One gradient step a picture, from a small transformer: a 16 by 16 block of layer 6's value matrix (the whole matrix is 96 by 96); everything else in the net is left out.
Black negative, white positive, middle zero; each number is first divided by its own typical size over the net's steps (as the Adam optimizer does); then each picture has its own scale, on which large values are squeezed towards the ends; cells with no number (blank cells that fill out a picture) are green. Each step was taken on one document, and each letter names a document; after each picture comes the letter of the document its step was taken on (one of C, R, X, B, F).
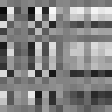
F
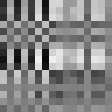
F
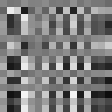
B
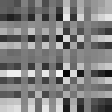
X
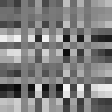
X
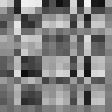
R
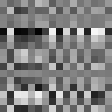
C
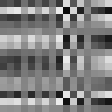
X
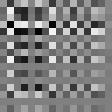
C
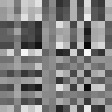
R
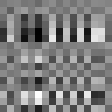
C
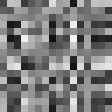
B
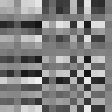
R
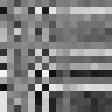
F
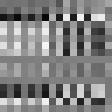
X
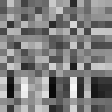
B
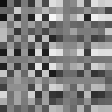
F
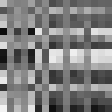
F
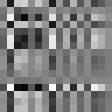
C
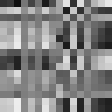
X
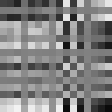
X
